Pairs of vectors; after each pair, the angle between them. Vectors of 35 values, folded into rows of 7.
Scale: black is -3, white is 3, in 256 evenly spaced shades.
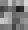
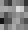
nearly opposite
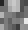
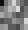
nearly parallel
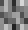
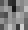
partly aligned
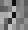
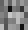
orthogonal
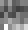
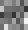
partly aligned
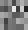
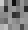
partly aligned
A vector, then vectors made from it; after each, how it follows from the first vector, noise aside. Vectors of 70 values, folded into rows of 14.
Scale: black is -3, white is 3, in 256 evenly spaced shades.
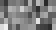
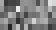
reversed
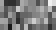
reversed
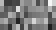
reversed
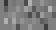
partly zeroed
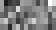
reversed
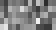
copied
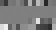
partly zeroed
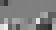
partly zeroed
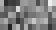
reversed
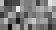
reversed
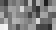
copied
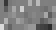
partly zeroed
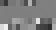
partly zeroed
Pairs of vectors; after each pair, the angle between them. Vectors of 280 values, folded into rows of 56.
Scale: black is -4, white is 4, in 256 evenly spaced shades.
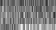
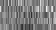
partly opposed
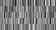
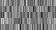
orthogonal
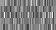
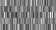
nearly parallel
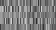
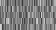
partly opposed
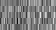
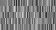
partly opposed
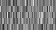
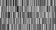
partly aligned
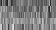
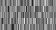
orthogonal
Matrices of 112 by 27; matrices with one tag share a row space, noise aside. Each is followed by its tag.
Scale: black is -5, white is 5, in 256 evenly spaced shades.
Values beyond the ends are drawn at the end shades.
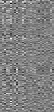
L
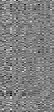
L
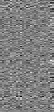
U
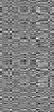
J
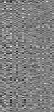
L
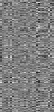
J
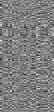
J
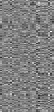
J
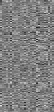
J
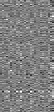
U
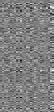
U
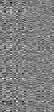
L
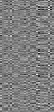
J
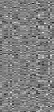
J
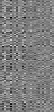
L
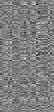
J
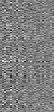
L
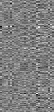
J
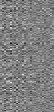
L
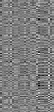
J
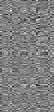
J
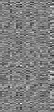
U
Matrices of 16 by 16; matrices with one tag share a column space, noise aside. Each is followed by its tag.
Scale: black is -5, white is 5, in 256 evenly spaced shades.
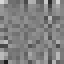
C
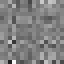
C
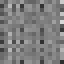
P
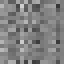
P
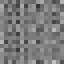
P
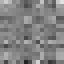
C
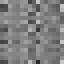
P
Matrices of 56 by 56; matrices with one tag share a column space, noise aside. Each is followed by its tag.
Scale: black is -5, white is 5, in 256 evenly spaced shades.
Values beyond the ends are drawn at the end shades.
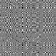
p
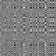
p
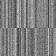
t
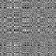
p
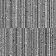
t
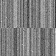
t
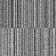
t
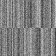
t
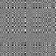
p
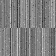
t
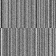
t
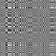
p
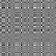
p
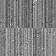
t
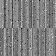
t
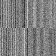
t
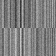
t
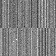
t
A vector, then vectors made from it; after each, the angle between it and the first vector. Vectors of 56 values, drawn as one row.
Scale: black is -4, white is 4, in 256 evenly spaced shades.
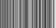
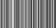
partly opposed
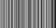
nearly opposite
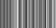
partly aligned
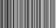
partly aligned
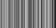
nearly opposite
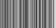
nearly parallel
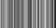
nearly opposite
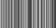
nearly opposite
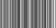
partly aligned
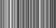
partly opposed
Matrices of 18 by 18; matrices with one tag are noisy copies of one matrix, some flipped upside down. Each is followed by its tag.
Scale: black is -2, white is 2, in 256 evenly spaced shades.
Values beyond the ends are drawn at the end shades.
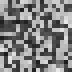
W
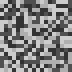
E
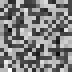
E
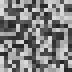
W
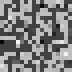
W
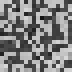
W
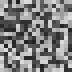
W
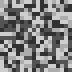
W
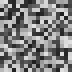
E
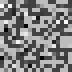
E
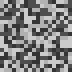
E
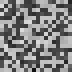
E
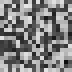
W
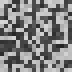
W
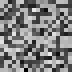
E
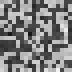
W
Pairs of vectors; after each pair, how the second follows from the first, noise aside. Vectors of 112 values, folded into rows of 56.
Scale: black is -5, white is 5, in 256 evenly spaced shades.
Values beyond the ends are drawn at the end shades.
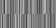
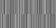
shrunk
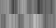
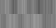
shrunk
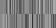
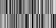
scaled up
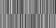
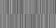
shrunk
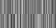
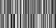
scaled up
